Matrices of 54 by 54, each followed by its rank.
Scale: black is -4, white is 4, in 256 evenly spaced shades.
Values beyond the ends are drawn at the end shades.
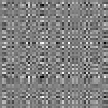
two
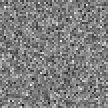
full rank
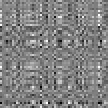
three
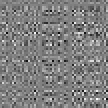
three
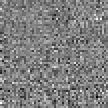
ten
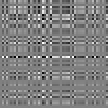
one
